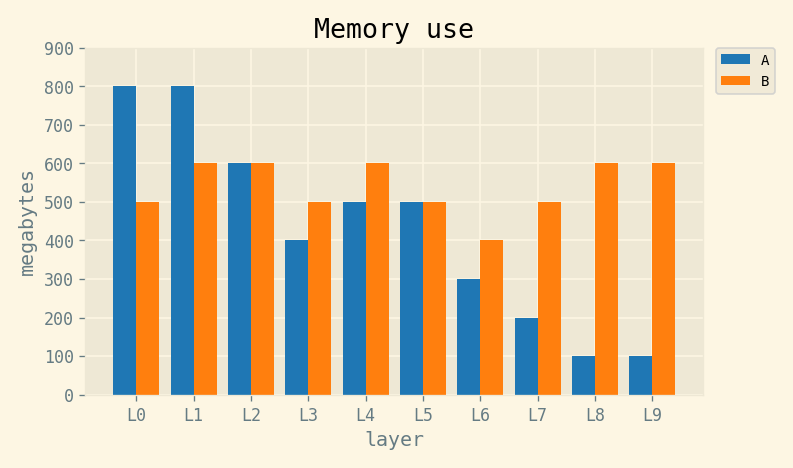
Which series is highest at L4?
B
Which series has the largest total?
B
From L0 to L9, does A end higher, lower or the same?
lower
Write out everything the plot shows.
Title: Memory use
x-axis: layer, ticks L0 L1 L2 L3 L4 L5 L6 L7 L8 L9
y-axis: megabytes, ticks 0 100 200 300 400 500 600 700 800 900
Legend: A, B
Values:
A: 800 800 600 400 500 500 300 200 100 100
B: 500 600 600 500 600 500 400 500 600 600
